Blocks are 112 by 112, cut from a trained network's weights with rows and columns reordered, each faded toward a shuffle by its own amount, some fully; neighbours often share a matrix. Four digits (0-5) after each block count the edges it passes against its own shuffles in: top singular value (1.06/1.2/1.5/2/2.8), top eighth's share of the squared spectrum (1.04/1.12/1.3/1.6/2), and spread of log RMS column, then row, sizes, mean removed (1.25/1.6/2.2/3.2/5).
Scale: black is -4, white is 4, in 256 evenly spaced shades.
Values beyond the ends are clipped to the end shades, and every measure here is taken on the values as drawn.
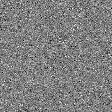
2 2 1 1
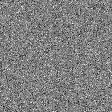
2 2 0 0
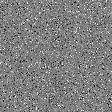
0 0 0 0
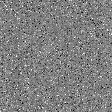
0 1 0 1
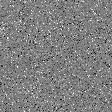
0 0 0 0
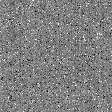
1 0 0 0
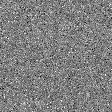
0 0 0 0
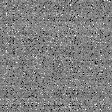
3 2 2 1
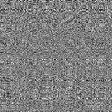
4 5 1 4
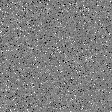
0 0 0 0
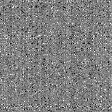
3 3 0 3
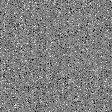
1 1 0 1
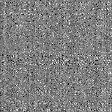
3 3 0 3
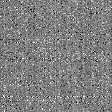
2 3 0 3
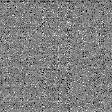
2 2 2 0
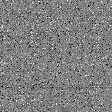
1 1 1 0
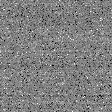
2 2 1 0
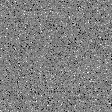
1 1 0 0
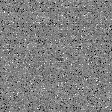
2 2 1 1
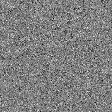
2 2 0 1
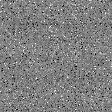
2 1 1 0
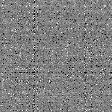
3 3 3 1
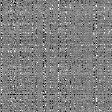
4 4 4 1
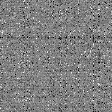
3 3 3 1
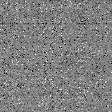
2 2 2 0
